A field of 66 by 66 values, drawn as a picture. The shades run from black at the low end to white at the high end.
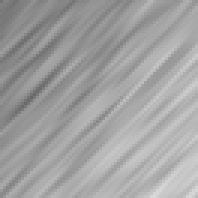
Neither half mirrors the other. The ninth with the highest average is the bottom right. No row or column stands out. There is an overall slope up to the bottom right. The top left is the ninth with the lowest average. The grain runs diagonally up to the right.
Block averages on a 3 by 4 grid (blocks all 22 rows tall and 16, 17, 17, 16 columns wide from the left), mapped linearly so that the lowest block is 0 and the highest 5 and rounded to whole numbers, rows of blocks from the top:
0 1 2 3 | 1 2 3 4 | 2 3 4 5
